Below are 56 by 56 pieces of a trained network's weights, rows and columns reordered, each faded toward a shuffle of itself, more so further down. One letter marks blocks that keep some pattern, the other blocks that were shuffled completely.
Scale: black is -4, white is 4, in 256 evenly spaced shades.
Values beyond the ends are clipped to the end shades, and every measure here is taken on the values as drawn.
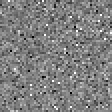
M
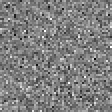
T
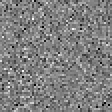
T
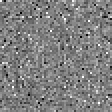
T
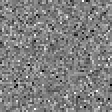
M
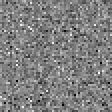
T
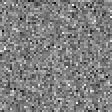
M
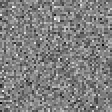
T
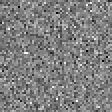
M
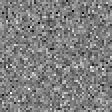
T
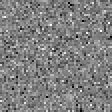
M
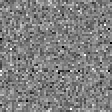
T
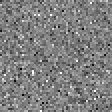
M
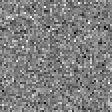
M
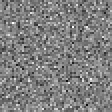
T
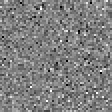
M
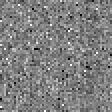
T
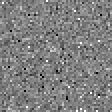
M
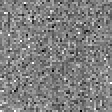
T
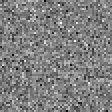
M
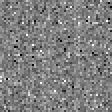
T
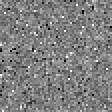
M
